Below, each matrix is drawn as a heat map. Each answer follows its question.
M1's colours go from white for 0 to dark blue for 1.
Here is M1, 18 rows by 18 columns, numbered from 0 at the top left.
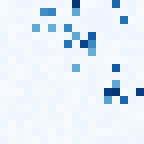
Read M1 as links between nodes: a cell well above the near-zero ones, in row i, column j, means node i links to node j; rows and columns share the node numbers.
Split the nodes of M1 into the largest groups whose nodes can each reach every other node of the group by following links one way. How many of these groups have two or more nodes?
0
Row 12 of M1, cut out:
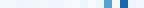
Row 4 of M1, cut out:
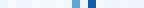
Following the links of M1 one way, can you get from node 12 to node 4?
no
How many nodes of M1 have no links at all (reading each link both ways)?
2
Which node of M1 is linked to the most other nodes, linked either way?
node 11
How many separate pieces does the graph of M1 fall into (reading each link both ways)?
3
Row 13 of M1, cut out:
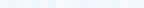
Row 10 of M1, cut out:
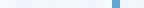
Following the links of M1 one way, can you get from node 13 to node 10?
no
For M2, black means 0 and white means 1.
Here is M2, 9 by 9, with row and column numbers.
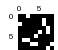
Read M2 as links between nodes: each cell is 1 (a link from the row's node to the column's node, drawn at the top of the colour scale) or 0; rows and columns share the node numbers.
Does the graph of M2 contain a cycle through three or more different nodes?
no
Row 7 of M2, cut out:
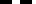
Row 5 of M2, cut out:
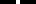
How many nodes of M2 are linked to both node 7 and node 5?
1
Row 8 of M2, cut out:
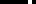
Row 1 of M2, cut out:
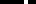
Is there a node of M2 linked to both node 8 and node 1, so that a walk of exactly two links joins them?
no
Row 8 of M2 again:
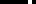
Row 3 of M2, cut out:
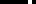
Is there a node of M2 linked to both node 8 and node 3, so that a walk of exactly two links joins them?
yes
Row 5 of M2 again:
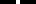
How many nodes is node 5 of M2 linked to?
1
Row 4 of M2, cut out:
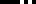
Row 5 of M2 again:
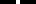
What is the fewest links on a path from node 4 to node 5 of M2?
1
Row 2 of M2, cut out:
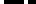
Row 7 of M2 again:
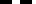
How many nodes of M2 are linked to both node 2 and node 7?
0
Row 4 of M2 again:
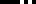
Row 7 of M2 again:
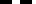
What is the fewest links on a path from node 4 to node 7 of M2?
1
